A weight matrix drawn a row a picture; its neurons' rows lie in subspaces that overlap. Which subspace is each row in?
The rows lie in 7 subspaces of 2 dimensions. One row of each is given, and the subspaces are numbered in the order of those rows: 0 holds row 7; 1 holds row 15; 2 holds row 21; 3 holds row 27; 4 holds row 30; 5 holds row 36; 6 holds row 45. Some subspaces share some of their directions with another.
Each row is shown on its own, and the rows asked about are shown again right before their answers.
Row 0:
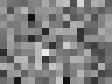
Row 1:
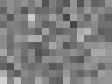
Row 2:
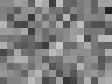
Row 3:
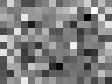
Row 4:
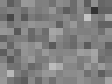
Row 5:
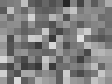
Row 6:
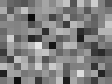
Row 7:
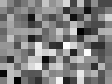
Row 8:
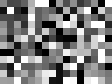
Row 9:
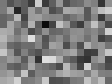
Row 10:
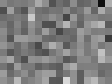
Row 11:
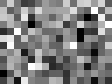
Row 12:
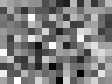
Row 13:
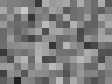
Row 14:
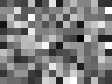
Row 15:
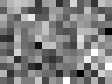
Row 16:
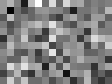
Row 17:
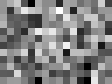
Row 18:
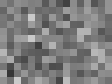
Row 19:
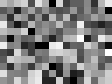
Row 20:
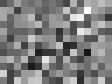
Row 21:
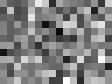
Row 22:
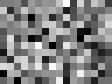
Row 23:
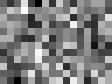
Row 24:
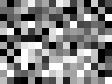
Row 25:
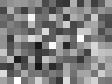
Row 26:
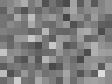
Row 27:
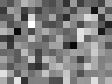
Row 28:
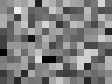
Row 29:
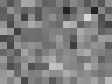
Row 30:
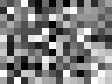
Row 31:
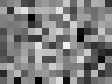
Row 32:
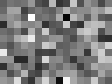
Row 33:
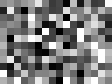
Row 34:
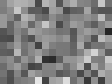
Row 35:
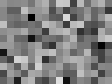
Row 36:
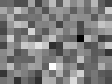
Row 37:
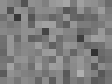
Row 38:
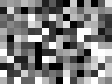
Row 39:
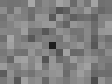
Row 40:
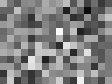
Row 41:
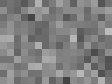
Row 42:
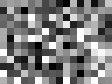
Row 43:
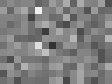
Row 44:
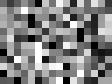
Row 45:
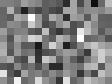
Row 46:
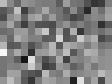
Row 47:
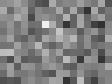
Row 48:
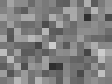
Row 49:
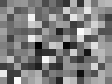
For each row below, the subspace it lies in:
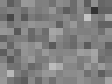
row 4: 3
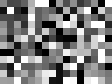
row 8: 2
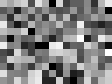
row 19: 5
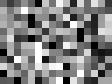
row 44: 4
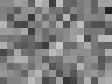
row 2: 5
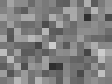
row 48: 3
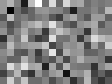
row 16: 4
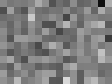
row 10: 2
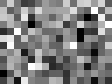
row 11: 3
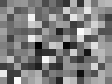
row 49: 0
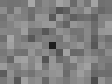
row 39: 6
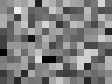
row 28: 1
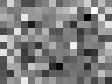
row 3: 3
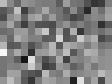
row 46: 0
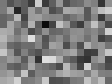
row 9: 1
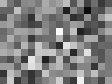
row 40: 0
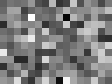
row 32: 5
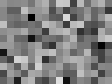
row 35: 5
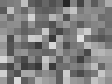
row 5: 4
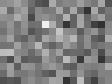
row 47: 2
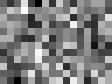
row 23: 4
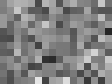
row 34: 1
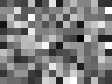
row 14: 5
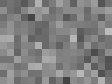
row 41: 1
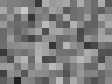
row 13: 1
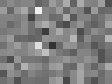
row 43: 2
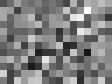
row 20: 0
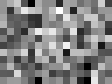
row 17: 6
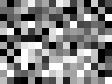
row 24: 3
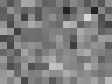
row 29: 3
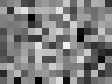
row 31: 6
